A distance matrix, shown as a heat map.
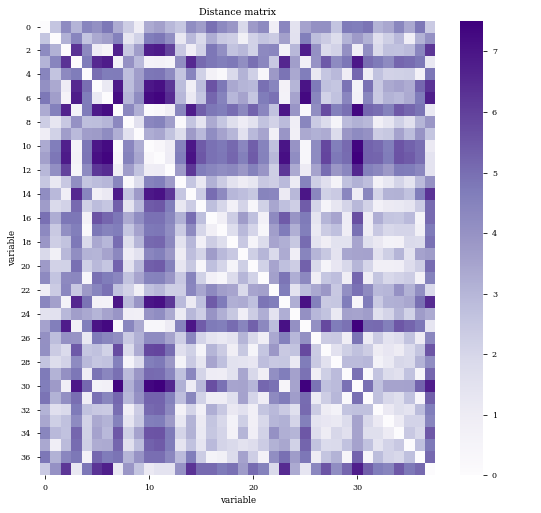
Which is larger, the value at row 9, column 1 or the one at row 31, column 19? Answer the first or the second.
the second
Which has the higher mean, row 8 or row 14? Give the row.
14
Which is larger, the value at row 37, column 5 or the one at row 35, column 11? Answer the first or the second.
the first
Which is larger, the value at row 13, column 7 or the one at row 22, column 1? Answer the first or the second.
the first
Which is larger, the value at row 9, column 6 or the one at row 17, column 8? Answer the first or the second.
the first
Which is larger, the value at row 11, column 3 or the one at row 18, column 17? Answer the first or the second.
the second
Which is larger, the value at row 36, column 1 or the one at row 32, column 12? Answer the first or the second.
the second
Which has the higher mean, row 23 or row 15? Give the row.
23
